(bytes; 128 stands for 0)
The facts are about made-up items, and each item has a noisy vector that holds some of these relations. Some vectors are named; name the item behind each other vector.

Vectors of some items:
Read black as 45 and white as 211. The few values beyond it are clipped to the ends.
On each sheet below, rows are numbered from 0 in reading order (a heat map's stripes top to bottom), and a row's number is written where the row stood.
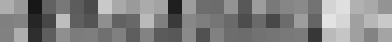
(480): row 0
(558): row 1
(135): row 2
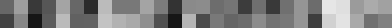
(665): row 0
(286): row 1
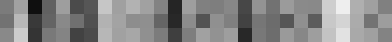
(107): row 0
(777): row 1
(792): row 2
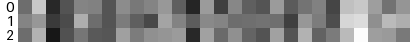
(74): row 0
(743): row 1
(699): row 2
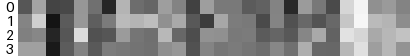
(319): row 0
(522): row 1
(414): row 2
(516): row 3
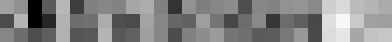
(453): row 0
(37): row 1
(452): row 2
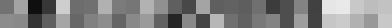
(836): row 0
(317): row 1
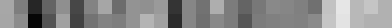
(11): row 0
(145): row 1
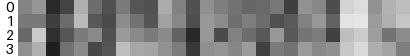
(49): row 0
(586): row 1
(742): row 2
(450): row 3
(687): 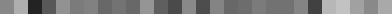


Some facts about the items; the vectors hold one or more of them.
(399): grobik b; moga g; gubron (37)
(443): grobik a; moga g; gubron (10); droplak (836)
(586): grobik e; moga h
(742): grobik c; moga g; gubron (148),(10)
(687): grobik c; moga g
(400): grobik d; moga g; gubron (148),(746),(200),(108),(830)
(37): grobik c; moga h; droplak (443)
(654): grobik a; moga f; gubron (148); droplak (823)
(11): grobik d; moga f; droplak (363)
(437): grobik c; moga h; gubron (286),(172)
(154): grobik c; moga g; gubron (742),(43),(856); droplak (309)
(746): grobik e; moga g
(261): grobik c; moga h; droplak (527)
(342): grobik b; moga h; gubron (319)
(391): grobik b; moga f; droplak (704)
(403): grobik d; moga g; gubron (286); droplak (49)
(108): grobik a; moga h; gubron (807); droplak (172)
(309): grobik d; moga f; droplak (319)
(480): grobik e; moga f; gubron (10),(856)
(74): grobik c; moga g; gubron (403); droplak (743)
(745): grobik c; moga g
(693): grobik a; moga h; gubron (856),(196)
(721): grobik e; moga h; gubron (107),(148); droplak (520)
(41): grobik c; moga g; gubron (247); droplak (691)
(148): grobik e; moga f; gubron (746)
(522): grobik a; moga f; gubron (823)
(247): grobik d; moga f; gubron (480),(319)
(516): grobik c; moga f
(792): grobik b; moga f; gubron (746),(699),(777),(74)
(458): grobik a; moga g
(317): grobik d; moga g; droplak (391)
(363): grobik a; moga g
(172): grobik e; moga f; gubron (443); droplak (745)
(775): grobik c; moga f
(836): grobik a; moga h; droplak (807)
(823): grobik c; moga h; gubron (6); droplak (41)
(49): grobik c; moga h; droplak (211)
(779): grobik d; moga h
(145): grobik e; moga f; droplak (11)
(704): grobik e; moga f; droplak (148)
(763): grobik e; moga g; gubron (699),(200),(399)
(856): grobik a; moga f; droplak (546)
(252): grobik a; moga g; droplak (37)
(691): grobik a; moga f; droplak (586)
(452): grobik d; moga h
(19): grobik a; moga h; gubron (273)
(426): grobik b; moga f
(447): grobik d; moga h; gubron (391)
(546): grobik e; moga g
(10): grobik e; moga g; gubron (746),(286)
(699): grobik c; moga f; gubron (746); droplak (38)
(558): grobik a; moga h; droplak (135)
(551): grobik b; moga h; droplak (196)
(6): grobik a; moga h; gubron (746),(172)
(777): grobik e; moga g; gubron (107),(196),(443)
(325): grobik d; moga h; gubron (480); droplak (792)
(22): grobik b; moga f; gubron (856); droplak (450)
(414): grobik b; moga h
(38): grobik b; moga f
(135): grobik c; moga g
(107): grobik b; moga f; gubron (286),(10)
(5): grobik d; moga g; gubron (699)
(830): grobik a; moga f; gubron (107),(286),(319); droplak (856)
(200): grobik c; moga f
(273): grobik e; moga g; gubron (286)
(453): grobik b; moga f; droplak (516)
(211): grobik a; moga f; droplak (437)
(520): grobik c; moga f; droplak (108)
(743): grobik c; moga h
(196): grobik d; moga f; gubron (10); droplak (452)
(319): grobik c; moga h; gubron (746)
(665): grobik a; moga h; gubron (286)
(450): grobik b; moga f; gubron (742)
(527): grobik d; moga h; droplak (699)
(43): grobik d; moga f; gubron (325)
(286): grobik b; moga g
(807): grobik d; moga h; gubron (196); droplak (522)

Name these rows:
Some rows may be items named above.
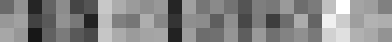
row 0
(148)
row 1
(693)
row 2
(480)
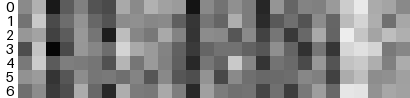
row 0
(830)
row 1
(763)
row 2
(693)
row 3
(443)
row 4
(400)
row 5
(745)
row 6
(108)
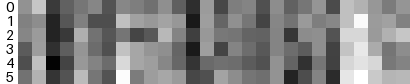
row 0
(41)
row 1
(172)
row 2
(261)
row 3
(10)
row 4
(443)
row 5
(807)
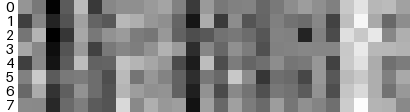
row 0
(391)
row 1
(746)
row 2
(252)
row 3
(145)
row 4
(286)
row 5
(400)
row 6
(273)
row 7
(196)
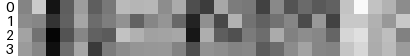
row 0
(522)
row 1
(317)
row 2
(856)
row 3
(38)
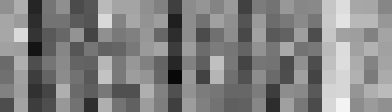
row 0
(450)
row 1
(247)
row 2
(154)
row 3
(520)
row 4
(5)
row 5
(403)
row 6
(49)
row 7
(319)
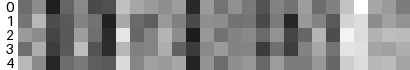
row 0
(148)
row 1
(437)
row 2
(325)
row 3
(342)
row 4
(43)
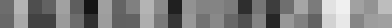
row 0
(721)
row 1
(823)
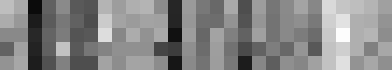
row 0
(22)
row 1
(480)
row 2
(196)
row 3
(399)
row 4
(654)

